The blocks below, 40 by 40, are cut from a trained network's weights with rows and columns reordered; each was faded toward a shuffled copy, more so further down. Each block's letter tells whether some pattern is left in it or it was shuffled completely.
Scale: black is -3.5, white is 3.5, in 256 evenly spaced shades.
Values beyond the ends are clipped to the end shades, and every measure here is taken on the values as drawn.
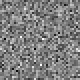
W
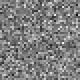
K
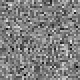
W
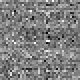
W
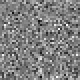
W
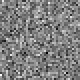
K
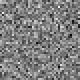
W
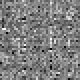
W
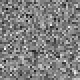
K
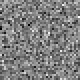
K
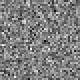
K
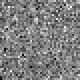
K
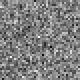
K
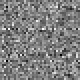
W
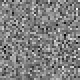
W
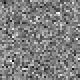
W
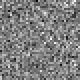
W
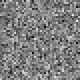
K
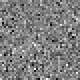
K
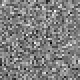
K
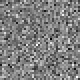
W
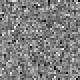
K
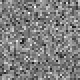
K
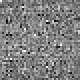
W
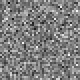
K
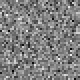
K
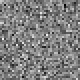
K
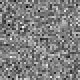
K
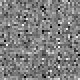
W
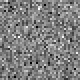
K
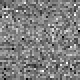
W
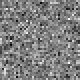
W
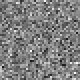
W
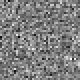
W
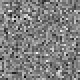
K
